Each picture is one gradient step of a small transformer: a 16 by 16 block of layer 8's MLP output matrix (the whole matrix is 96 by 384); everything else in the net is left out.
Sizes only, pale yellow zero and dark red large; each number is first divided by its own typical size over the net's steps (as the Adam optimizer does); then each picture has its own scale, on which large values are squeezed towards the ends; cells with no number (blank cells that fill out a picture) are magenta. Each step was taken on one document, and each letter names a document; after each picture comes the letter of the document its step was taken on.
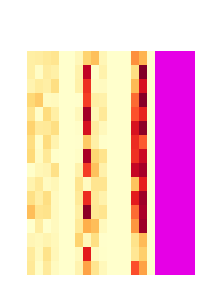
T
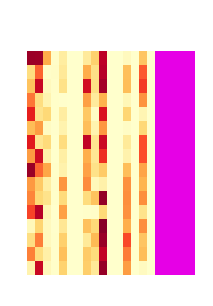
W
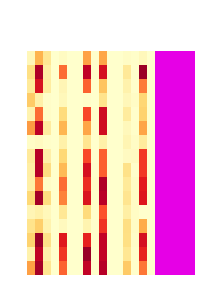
W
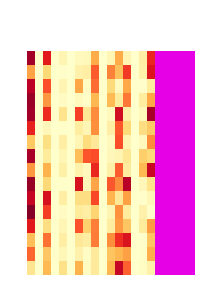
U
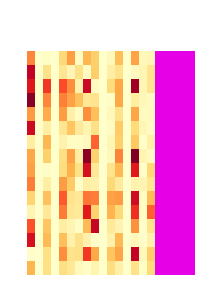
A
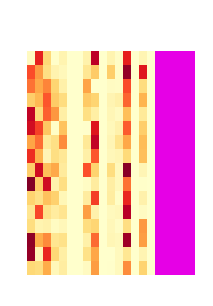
T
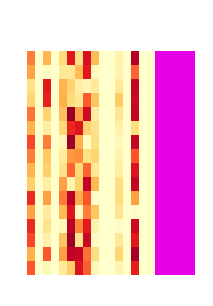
A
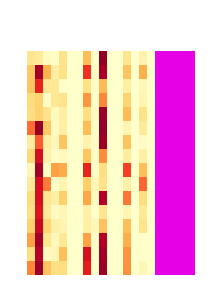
W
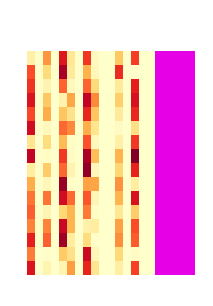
A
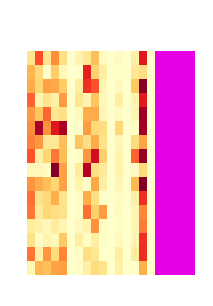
T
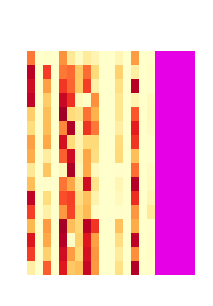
A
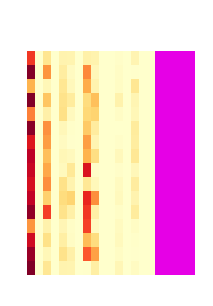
A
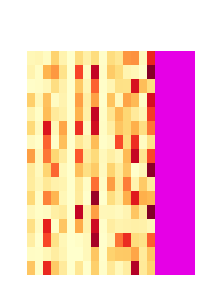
U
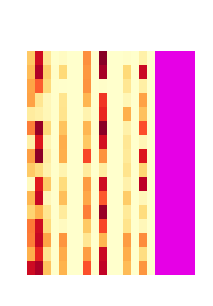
W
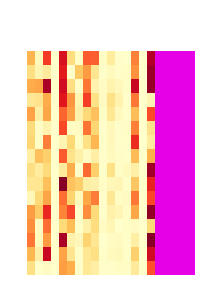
A
